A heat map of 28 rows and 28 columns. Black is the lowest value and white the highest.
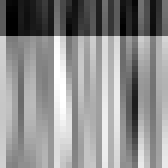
Grain: streaks running down. Ninth with the lowest average: top left. Seam: horizontal, 20% of the way down, the bottom part higher.
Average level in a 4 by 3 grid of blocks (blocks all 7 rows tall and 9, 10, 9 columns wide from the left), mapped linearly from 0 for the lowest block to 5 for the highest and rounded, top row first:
0 1 1
4 5 4
4 5 3
4 5 4
